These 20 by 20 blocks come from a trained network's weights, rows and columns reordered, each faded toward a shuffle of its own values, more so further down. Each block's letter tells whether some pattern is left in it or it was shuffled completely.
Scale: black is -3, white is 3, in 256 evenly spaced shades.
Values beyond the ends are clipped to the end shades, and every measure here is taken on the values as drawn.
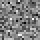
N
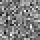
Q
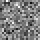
Q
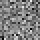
Q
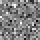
N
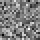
Q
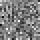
N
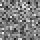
Q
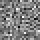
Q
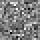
Q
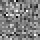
Q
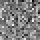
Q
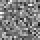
N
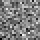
N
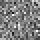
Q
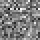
Q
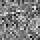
N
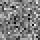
N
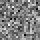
N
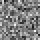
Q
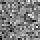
N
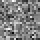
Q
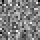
N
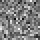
N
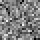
N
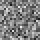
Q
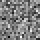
N
